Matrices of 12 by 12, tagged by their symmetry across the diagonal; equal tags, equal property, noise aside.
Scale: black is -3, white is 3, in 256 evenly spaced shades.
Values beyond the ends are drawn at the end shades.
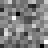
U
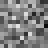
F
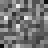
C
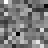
F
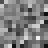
C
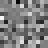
U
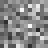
F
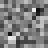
U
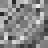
C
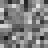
U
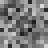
C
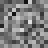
C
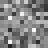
F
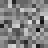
F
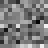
F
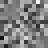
U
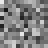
F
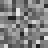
U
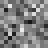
U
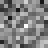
C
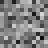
F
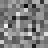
U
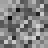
C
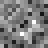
C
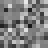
U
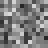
F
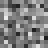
U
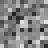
C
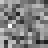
F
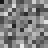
C
